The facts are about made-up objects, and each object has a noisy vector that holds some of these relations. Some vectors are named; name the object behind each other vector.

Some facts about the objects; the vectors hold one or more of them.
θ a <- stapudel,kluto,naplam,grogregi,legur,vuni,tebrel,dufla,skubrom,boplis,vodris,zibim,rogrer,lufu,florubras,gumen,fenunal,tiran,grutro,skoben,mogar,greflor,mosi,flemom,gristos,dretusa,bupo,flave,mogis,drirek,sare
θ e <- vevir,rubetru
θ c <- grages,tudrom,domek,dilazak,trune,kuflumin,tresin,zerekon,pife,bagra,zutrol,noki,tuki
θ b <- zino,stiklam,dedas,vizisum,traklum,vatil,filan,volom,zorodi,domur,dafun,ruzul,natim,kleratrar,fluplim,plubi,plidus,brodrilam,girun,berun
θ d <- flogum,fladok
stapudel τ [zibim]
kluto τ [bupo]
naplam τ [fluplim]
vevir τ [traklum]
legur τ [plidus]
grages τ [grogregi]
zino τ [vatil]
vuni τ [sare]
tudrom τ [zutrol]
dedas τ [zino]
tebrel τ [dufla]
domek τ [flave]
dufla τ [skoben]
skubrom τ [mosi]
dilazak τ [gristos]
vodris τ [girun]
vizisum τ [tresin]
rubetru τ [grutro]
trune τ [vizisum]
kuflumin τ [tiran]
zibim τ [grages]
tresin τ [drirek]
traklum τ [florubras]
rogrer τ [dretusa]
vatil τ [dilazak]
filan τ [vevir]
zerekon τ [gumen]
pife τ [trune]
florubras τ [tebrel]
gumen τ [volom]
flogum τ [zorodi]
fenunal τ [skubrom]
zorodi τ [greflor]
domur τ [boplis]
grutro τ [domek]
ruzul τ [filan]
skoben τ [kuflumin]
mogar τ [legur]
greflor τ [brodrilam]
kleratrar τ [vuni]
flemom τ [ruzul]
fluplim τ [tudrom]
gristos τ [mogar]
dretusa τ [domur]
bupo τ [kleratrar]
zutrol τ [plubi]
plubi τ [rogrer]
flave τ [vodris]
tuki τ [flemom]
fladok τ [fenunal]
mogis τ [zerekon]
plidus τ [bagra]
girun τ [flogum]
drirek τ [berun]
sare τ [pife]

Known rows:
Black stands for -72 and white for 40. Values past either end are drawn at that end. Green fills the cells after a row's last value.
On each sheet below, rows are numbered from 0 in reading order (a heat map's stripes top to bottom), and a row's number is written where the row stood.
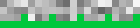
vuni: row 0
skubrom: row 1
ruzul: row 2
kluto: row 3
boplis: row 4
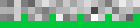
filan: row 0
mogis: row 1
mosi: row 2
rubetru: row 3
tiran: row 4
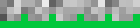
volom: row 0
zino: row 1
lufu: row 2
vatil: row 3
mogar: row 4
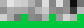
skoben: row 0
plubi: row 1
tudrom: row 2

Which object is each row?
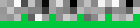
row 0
dedas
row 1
zerekon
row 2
noki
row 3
kleratrar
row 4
grages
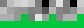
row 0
sare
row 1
trune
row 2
bagra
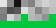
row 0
domek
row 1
flave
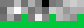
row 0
berun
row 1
tresin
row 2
vodris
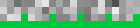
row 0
vevir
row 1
naplam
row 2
girun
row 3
vizisum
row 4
flemom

